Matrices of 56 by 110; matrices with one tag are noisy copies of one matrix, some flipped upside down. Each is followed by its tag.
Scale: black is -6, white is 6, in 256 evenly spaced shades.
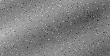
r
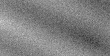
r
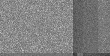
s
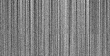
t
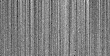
t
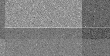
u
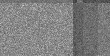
s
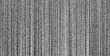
t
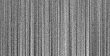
t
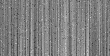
t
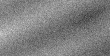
r
